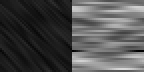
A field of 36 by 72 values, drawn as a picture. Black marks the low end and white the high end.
It is made of 1 by 2 panels. Panel 1,1: very low, slanting down to the right, faint in contrast. Panel 1,2: middling, streaked across, strong in contrast.
